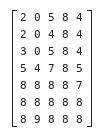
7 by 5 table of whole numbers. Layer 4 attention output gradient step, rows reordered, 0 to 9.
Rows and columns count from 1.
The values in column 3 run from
4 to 8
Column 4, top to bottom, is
8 8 8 8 8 8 8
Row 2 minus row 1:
0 0 -1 0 0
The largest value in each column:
8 9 8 8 8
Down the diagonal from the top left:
2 0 5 8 7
